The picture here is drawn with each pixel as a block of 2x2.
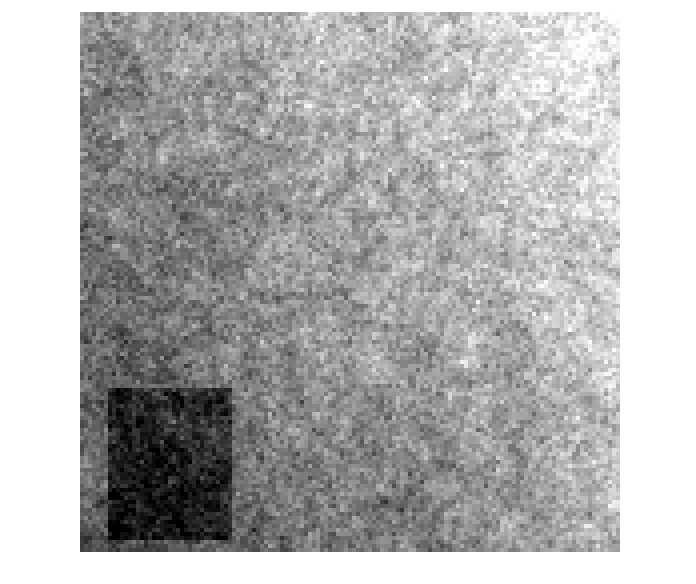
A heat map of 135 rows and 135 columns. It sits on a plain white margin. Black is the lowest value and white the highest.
Ninth with the lowest average: bottom left. Grain: blotchy. Stripes: none. Slope: up to the top right. Ninth with the highest average: top right. Mirror symmetry: none. Odd patch: lower, in the bottom left.
